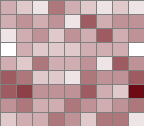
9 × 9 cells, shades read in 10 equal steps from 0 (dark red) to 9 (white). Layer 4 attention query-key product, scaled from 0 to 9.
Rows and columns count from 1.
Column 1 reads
6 6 8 9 6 3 3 5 7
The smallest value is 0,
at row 7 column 9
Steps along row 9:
down same down up up down same up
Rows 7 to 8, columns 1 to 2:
3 2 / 5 4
